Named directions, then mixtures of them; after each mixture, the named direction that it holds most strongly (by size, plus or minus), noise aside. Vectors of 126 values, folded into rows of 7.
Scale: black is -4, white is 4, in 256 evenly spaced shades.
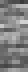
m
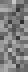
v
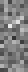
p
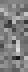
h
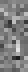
h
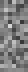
v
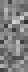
p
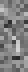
h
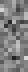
h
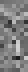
h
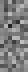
p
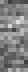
m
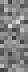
p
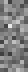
p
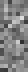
p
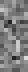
h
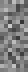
v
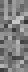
p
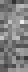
v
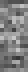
m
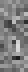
h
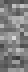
m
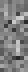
h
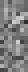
p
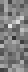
p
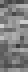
m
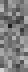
p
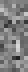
h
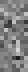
h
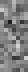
h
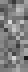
v
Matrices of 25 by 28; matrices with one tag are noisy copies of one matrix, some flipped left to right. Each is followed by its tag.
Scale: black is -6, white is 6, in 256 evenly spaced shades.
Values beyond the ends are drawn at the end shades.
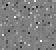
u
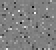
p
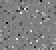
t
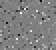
t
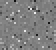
t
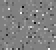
p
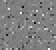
p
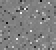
t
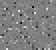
p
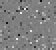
t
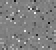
t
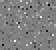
u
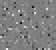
p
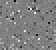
t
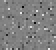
p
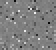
t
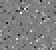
t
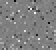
t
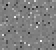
u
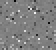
t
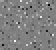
u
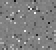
t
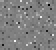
u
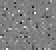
p
